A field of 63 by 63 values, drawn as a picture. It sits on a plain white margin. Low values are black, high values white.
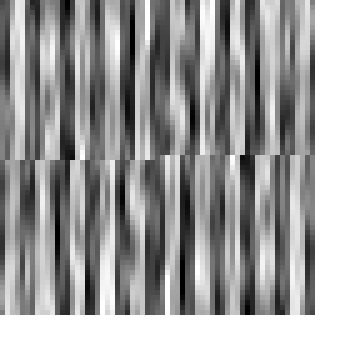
Stripes: upright, repeating 10 times. Symmetry: a half turn. Grain: streaks running down. Slope: none.
